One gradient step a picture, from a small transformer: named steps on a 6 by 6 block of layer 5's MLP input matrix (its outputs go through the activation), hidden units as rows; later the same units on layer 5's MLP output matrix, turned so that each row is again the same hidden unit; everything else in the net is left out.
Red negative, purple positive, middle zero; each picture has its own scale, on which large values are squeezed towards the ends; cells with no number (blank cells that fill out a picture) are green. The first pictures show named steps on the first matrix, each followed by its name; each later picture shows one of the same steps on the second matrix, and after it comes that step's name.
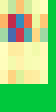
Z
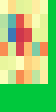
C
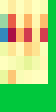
Z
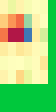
Z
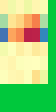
Z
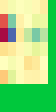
Z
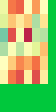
C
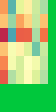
C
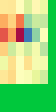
Z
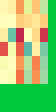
C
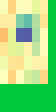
Z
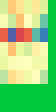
Z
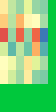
C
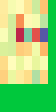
Z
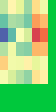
Z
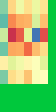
Z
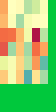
C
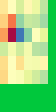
Z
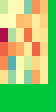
C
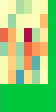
C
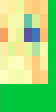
Z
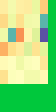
Z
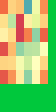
C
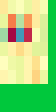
Z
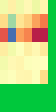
Z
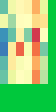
C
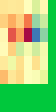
Z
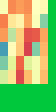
C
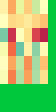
C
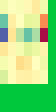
Z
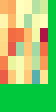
C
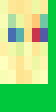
Z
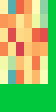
C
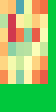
C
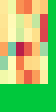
C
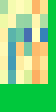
C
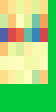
Z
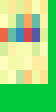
Z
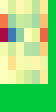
Z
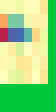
Z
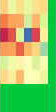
Z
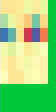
Z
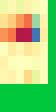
Z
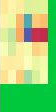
Z
